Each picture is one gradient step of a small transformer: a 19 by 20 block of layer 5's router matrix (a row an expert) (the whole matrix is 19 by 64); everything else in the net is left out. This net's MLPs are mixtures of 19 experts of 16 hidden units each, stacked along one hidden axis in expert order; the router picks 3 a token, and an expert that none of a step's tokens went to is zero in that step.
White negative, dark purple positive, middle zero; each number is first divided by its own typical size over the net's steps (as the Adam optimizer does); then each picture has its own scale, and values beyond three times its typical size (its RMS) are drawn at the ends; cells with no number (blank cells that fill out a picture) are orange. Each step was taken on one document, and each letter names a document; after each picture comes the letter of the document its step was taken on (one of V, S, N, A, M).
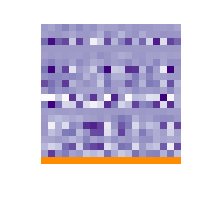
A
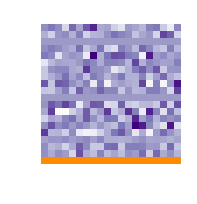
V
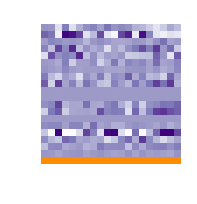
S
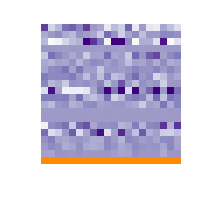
A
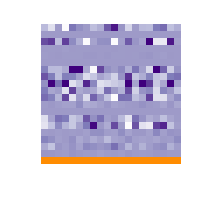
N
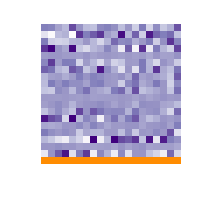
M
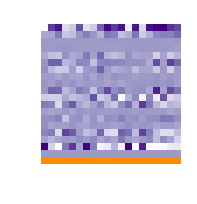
S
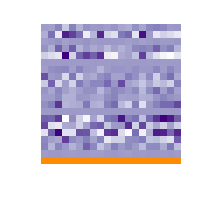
S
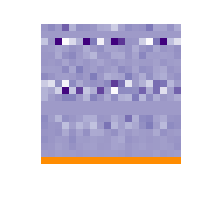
N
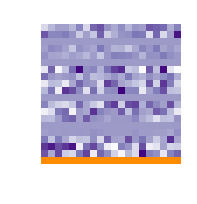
V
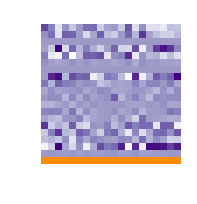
S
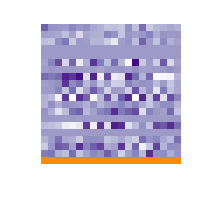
V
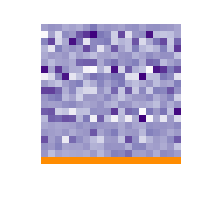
M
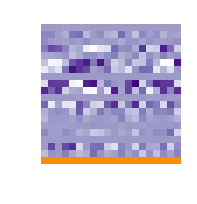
M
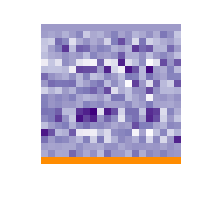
V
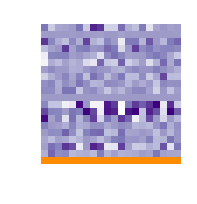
V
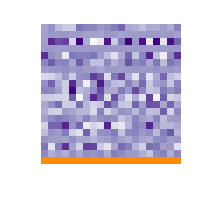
A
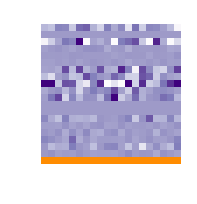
N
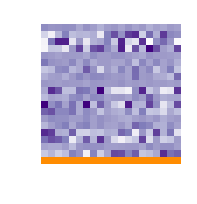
M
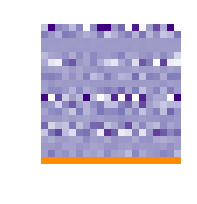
A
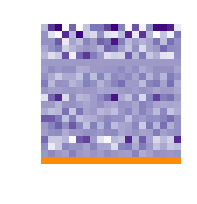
S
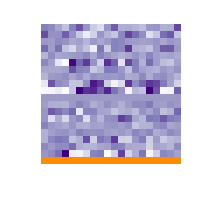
M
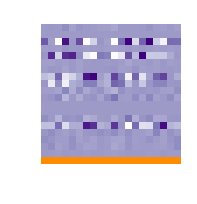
N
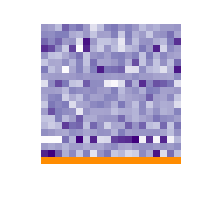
M
